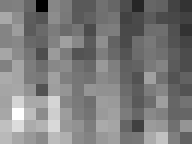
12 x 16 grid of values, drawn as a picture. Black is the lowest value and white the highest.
The ninth with the highest average is the bottom left. Upright stripes repeat 4 times across the table. The field climbs toward the bottom left. Neither half mirrors the other. An odd patch, higher than its surroundings, sits in the bottom left. Overall the values sit about 50% of the way up the scale.
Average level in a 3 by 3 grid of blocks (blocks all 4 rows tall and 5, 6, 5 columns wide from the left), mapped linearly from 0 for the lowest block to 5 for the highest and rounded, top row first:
2 1 0
3 2 1
5 3 2
